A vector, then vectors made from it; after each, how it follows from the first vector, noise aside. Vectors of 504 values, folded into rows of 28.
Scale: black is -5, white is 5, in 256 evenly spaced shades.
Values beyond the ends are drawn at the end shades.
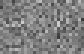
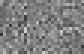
reversed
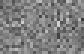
copied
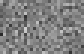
reversed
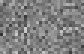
reversed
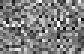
scaled up
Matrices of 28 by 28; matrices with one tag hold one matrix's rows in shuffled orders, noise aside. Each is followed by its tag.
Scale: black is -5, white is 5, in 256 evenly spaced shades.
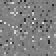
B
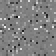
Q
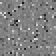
Q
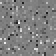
Q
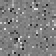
Q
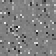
Q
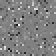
Q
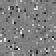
Q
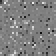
B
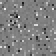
Q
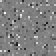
Q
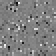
Q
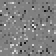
B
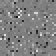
Q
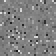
Q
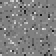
B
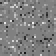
B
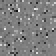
Q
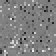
B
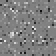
B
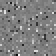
Q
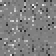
B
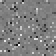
Q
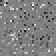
B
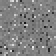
B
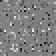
B
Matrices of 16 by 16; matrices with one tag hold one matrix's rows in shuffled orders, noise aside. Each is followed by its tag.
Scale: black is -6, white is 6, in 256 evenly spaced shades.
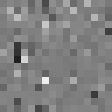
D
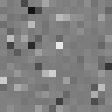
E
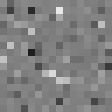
E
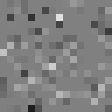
E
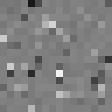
E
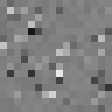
E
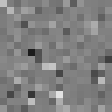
E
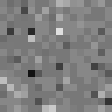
E
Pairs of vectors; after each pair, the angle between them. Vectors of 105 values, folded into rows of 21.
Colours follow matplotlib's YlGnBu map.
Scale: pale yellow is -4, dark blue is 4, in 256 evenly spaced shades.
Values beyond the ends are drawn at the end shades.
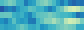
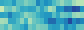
nearly opposite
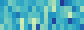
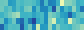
nearly opposite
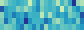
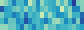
nearly parallel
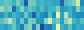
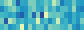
orthogonal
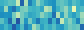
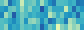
orthogonal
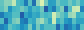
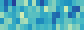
nearly opposite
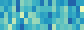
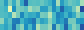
partly opposed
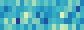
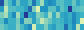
partly opposed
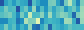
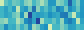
nearly opposite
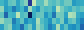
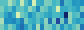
partly aligned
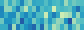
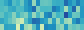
partly opposed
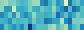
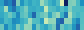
partly opposed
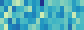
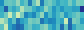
partly aligned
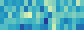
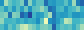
nearly opposite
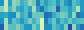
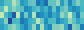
partly aligned
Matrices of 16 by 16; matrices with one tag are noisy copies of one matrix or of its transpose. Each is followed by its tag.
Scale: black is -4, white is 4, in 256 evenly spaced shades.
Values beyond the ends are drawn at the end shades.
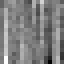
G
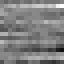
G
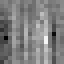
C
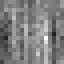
C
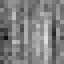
C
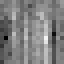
C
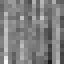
G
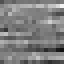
G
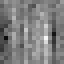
C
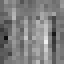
C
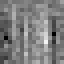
C
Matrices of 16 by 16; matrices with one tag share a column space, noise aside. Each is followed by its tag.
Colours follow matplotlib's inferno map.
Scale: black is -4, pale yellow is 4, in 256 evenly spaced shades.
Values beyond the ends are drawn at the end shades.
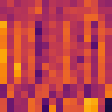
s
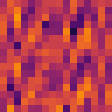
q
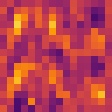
q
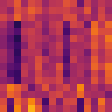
s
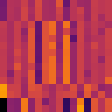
s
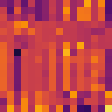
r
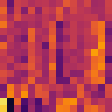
s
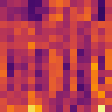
r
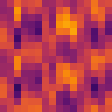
q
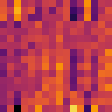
r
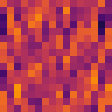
q
